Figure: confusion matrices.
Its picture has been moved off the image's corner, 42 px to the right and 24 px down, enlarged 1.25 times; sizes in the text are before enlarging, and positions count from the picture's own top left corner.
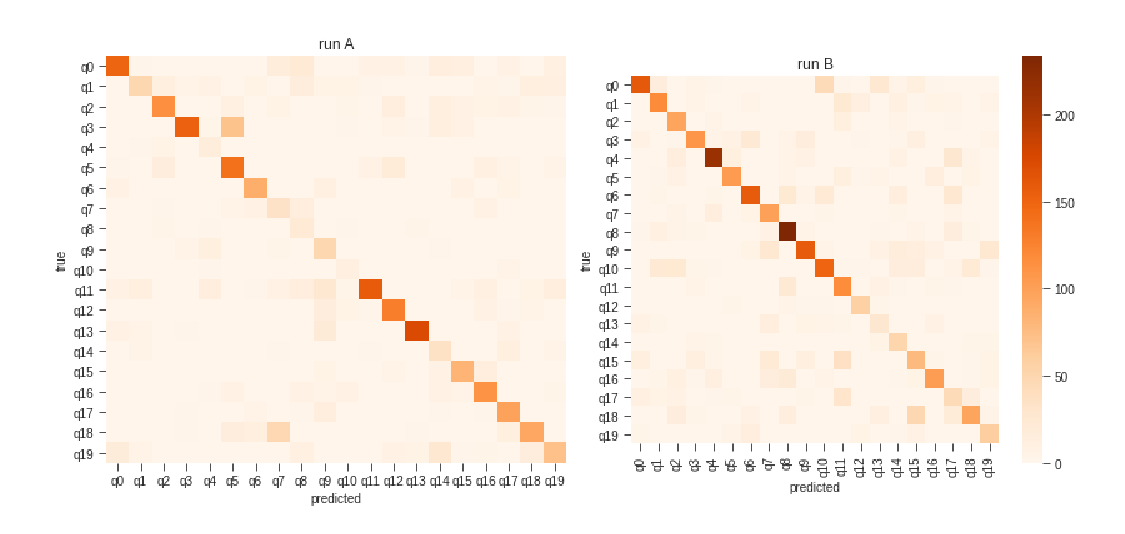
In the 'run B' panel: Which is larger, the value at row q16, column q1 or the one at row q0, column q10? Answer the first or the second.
the second
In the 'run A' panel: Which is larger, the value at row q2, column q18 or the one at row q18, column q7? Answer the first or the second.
the second
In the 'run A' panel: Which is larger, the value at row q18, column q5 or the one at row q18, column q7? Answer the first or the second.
the second
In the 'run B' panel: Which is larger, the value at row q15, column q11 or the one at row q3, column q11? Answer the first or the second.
the first
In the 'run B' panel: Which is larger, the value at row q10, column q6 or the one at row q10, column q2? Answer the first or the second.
the second
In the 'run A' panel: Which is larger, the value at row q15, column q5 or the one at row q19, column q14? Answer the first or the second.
the second
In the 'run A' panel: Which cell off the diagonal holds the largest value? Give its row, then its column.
q3, q5
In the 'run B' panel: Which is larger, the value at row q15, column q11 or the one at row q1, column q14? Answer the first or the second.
the first
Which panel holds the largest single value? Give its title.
run B
